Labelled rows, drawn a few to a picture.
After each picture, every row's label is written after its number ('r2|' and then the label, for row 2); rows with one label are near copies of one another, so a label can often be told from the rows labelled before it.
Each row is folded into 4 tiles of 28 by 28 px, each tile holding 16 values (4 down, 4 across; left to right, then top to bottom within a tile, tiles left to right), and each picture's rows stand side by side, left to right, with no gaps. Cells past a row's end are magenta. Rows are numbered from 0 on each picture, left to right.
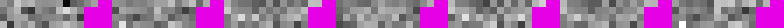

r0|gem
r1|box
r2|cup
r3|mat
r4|cup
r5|cup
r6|box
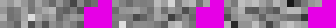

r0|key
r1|box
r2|gem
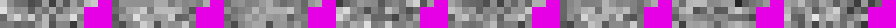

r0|cup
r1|mat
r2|mat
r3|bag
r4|cup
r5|mat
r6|gem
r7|key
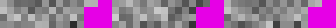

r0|cup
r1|key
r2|cup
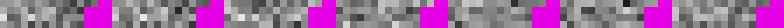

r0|key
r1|key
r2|cup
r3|box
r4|gem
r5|gem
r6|key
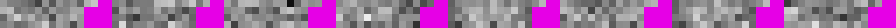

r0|cup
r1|box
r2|gem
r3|key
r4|mat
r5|cup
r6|mat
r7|bag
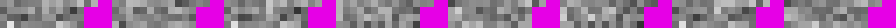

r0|box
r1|gem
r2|box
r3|key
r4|bag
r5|key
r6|box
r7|bag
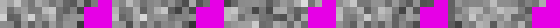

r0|key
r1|key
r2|bag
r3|key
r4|mat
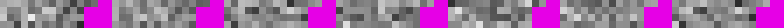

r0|key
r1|key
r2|gem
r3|box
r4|bag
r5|cup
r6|gem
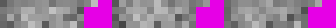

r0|mat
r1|mat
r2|mat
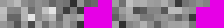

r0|key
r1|gem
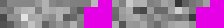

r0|mat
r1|gem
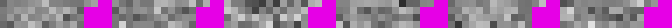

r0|mat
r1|box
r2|cup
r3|gem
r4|mat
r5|bag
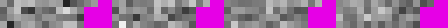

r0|gem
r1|box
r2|box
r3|key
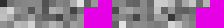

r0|bag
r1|box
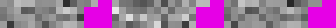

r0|gem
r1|cup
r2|gem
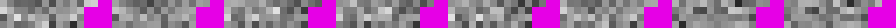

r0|cup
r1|cup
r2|key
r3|key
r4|key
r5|cup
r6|gem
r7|gem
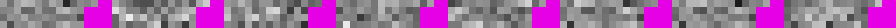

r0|gem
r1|cup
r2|key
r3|box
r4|bag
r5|gem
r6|gem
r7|mat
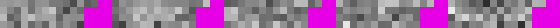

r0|key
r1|mat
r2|bag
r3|box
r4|cup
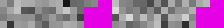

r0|gem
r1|cup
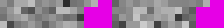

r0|gem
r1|mat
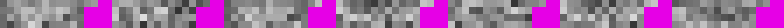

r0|mat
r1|key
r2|mat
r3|cup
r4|gem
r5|cup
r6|bag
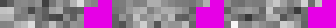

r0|bag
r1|mat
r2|box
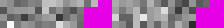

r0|box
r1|key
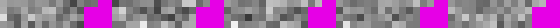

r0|key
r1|bag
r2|box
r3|box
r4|cup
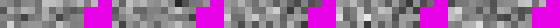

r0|box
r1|gem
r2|key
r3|key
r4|bag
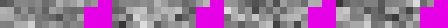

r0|bag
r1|mat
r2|cup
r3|bag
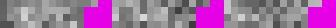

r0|mat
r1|key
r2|cup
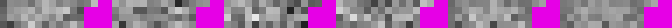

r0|mat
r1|gem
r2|key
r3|cup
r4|mat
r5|mat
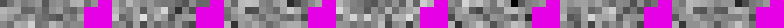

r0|bag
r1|key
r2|gem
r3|cup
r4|gem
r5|key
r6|gem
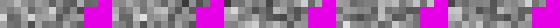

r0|key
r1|key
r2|bag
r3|box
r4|bag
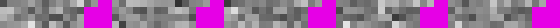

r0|bag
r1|gem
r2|bag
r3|box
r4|box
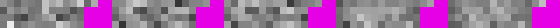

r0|box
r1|gem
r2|gem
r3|mat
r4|mat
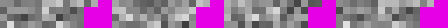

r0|box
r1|cup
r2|key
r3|box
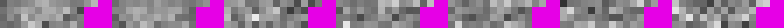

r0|mat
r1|mat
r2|key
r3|box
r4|box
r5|bag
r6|cup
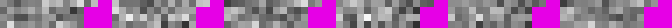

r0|box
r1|cup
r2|bag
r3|key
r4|key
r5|bag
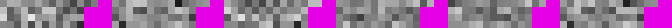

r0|key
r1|gem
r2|cup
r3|box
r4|bag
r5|gem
